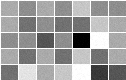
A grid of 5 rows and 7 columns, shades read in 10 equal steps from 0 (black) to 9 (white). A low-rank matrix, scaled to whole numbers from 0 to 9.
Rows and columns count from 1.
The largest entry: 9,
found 2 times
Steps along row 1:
down up down up down same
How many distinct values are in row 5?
7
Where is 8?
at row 5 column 2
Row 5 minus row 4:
-2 4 0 3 2 -2 -3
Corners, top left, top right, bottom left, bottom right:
6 5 4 3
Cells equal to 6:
9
